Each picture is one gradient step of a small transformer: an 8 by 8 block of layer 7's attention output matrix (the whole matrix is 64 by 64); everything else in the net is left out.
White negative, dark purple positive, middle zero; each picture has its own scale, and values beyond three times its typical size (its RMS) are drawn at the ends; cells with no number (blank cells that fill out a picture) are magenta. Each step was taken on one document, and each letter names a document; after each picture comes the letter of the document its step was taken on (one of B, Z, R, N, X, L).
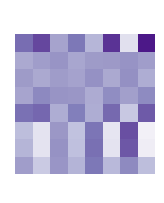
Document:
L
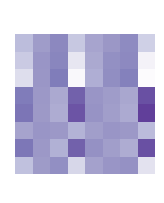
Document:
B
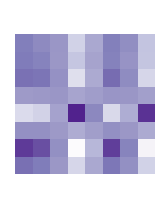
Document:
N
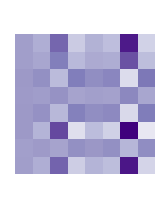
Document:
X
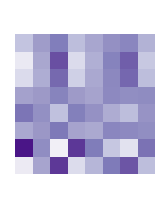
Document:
B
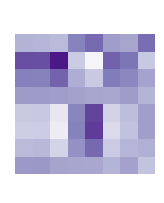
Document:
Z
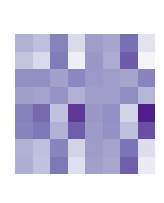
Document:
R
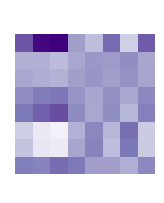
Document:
L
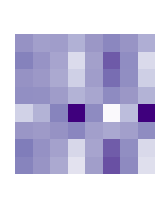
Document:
N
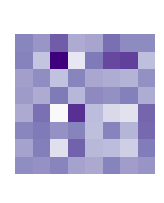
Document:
Z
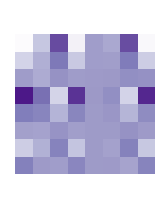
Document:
B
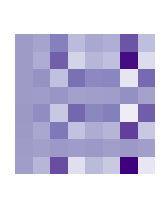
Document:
X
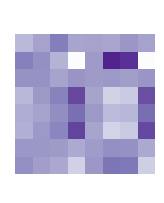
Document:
R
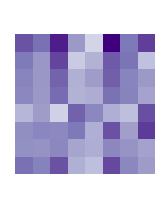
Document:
Z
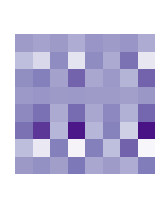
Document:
R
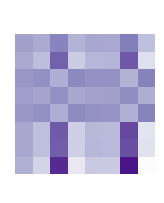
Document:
X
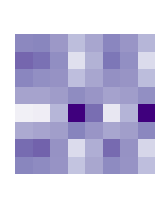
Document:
N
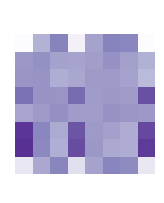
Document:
B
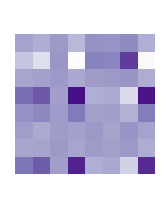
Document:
R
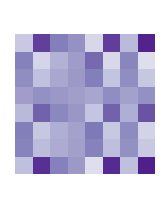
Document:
L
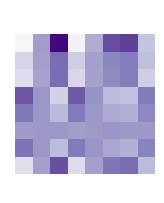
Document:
B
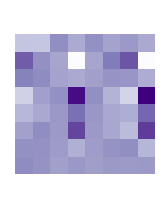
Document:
R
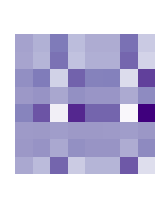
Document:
X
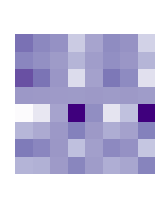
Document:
N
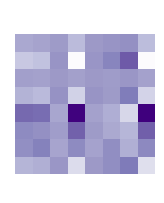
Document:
R
